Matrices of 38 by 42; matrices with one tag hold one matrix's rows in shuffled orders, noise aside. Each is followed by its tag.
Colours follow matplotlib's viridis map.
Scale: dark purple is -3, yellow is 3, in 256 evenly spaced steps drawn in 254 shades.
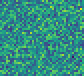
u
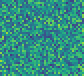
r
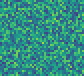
u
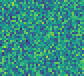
r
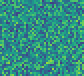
r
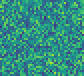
r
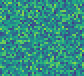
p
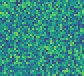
u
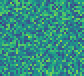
u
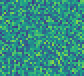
r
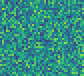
r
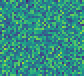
r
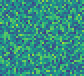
u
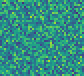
u
